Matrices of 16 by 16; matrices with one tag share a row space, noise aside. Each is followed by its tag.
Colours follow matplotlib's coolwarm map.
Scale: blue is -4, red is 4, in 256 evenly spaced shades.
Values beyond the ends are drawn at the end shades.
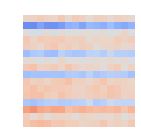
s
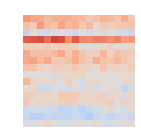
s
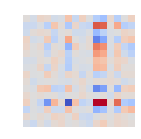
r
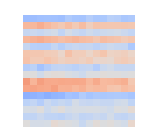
s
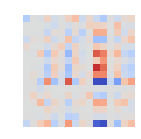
r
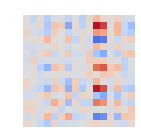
r
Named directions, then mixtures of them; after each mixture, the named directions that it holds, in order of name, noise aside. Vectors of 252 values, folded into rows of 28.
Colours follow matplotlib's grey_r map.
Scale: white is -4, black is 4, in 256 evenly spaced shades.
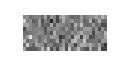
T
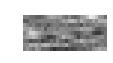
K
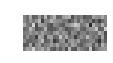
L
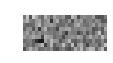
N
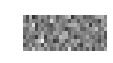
L, N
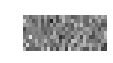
T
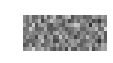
L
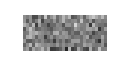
K, L, T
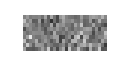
T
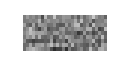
K, L, N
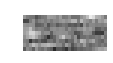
K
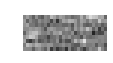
K, T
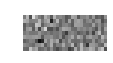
N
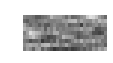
K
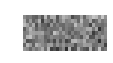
K, L, T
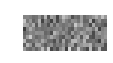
L, T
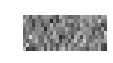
L, T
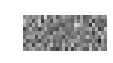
L, N, T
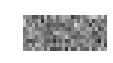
K, L, T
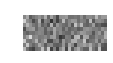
T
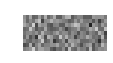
L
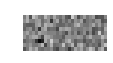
N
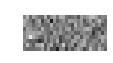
K, N, T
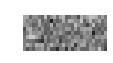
K, N, T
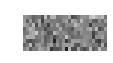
K, L, T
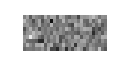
K, N, T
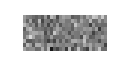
K, L, T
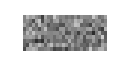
K, L, N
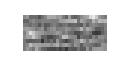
K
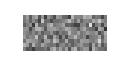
L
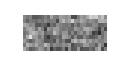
K, N, T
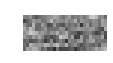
K, L, T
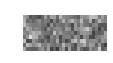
K, T
